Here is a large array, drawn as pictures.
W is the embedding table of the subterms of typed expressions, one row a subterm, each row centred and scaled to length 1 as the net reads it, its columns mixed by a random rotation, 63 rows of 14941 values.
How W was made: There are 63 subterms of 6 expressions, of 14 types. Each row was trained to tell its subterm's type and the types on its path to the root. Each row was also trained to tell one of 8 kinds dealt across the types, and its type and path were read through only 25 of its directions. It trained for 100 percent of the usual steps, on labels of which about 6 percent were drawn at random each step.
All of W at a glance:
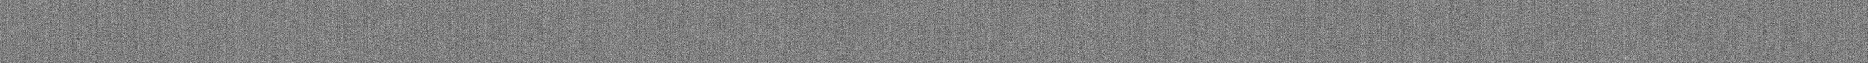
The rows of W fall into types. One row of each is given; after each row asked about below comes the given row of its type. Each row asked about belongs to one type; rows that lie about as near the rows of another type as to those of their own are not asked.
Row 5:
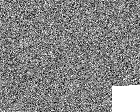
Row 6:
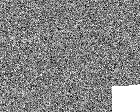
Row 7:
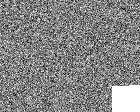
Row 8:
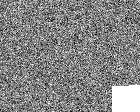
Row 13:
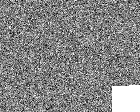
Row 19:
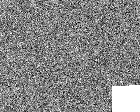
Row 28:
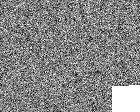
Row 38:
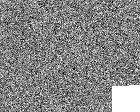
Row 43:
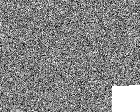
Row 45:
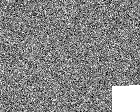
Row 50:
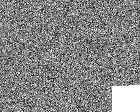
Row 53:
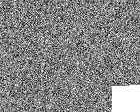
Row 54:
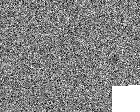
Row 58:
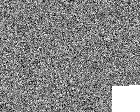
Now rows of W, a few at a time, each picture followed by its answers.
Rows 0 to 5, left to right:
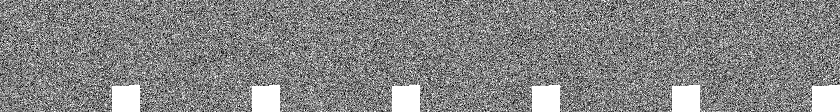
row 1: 6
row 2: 7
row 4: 28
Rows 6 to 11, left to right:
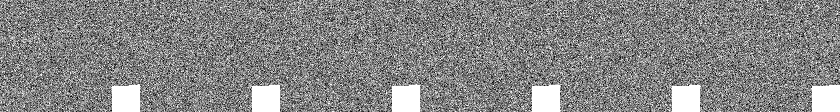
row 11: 19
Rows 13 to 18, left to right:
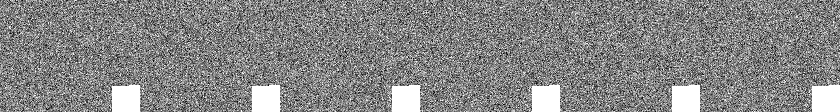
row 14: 58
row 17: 53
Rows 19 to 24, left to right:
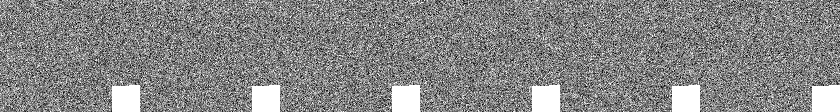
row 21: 7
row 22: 6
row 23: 28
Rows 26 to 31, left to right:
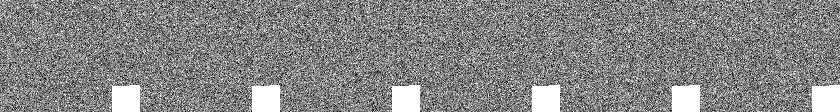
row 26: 19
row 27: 50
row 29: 43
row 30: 7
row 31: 6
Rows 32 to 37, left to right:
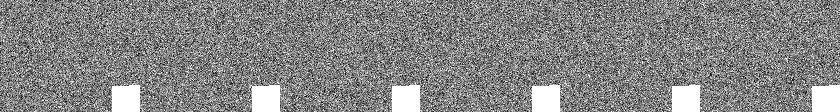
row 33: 7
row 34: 58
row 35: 45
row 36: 53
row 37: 19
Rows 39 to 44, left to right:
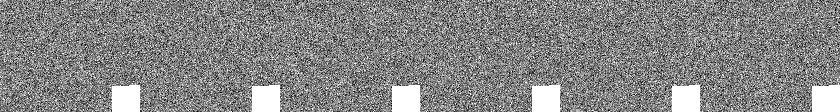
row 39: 58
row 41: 54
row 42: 54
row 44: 54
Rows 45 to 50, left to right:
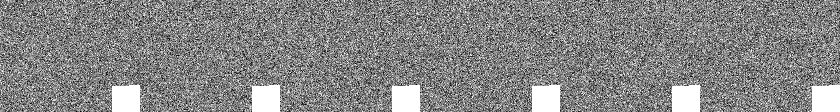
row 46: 28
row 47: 19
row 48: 28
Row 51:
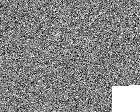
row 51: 38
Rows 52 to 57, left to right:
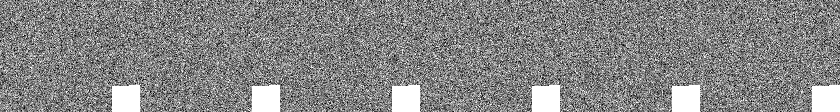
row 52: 54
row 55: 58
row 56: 19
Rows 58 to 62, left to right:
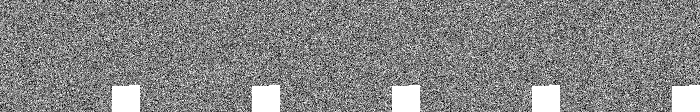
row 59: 58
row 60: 28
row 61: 45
